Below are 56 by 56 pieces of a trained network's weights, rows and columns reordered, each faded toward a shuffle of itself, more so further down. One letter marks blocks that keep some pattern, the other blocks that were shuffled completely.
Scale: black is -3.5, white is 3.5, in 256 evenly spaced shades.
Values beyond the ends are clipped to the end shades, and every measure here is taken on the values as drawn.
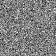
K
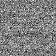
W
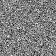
K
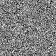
W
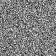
K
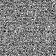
W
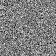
K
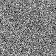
K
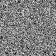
K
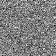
W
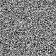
W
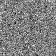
K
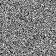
K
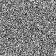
W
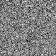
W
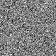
K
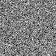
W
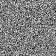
W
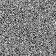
K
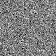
K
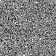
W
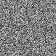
K
